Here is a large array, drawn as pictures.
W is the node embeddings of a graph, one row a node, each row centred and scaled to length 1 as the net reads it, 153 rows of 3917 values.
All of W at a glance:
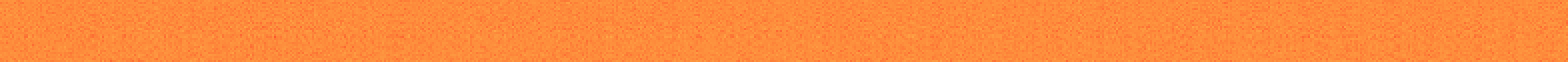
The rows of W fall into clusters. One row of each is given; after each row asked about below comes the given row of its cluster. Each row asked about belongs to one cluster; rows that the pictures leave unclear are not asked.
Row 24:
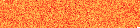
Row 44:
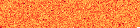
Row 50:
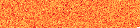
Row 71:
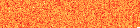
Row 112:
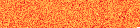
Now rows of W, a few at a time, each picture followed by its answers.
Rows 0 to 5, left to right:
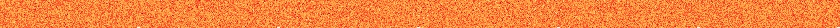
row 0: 71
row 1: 71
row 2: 50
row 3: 112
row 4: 24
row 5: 112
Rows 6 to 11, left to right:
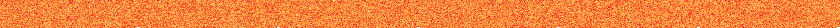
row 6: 112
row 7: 24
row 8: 44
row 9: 112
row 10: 71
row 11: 50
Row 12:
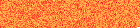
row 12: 44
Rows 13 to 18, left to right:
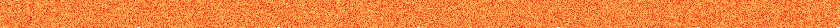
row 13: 71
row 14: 24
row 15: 24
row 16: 112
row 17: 112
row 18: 50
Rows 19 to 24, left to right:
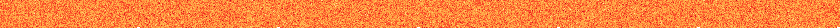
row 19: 24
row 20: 50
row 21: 50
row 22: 71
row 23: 50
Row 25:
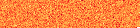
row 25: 44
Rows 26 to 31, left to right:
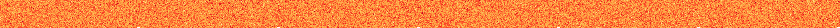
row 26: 71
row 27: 112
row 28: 24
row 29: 71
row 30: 50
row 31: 112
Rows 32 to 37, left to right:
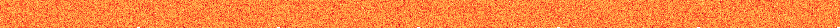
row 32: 71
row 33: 50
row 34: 44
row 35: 24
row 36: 112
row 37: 71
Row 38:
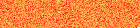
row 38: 24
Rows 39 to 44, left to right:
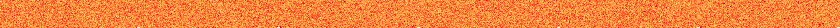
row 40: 24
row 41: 44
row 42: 71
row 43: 50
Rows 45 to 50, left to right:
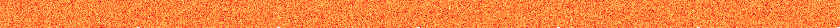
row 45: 112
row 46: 50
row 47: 112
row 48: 44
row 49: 50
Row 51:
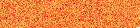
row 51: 50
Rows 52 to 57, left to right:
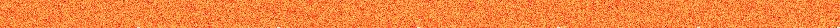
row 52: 44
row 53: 24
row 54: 44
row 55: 24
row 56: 71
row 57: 24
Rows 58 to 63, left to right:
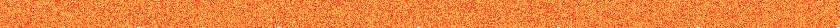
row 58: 71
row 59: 71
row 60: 71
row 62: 50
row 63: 44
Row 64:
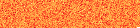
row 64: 50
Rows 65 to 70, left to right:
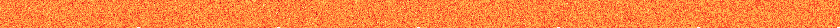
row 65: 112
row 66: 112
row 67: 112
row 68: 112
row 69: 24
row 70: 71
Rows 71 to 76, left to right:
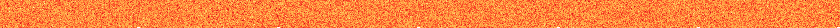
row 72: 112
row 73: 71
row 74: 24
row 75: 50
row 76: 24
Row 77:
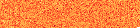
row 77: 50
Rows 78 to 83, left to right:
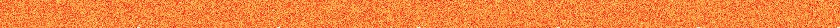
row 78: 24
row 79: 50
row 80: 50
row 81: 112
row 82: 50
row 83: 71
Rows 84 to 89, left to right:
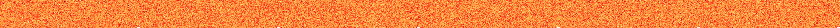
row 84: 44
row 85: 24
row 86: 24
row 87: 50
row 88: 44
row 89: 24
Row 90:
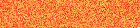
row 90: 24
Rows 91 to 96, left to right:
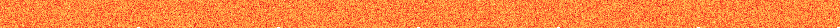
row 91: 71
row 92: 24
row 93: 24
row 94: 24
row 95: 50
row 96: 71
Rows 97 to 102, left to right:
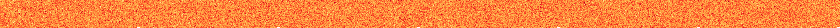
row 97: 71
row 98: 24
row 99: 112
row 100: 24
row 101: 112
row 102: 50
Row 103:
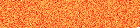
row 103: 112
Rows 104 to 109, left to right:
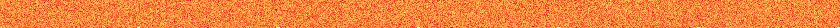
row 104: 71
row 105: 50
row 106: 44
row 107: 24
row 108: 112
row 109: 112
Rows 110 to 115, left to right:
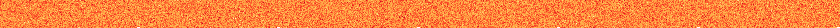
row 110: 44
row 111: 24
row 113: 24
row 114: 50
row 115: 24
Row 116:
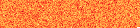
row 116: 44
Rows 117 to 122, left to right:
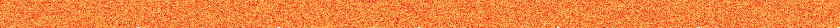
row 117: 44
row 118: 71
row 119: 24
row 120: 24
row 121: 50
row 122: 71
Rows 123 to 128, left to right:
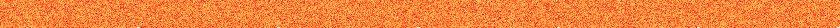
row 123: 24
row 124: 44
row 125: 112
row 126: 24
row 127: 24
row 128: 50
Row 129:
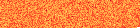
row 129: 112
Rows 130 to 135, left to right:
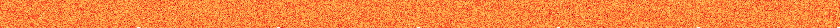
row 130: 44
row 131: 112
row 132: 50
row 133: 71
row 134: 50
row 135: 71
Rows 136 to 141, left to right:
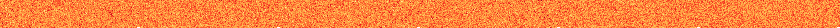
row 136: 71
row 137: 24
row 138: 71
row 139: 112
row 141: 112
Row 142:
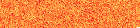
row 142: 50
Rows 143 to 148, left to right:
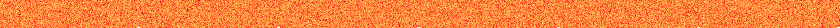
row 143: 50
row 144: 71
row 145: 44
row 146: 44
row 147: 24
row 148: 112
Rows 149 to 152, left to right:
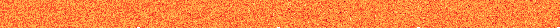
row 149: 24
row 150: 50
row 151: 44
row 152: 112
